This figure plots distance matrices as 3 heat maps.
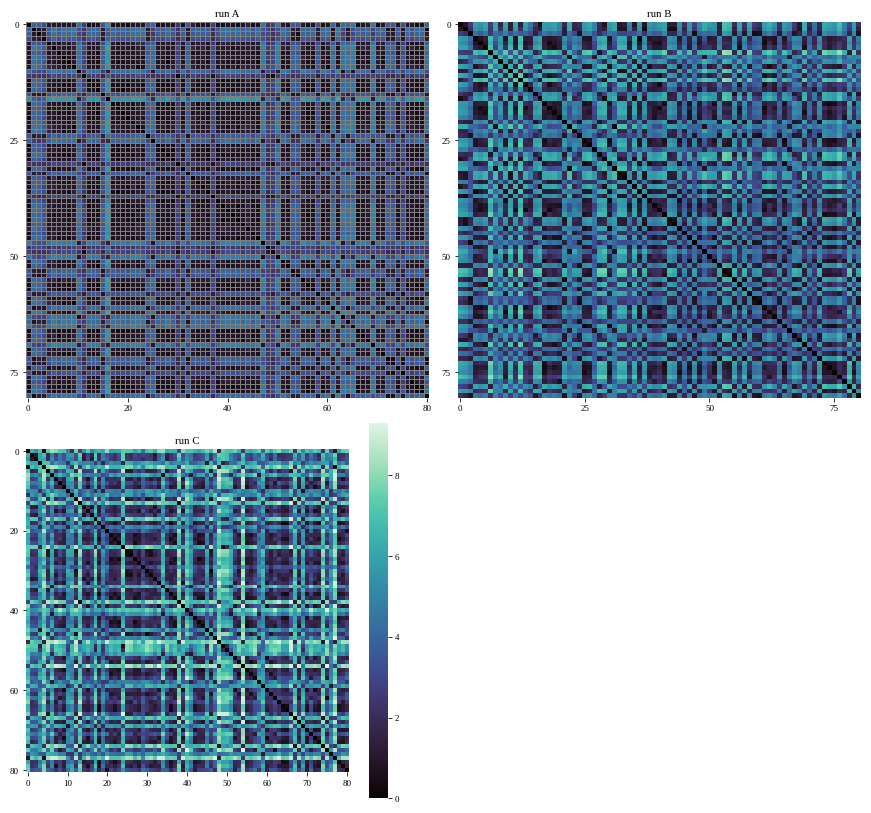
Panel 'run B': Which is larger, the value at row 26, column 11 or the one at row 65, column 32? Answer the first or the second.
the second
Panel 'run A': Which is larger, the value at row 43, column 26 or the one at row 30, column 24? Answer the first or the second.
the second
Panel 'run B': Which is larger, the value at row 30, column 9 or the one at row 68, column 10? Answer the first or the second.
the second
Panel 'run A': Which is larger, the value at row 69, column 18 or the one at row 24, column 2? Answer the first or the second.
the first
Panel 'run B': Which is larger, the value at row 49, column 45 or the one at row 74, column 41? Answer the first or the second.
the first
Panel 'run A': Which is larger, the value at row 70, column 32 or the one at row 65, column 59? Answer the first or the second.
the second
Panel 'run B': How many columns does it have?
81
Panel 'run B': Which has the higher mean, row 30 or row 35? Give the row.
35
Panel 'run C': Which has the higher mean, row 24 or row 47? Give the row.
24
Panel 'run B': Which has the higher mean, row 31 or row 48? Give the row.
31
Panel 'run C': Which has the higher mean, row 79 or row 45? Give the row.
45
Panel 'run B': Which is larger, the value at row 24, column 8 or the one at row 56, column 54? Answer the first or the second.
the first
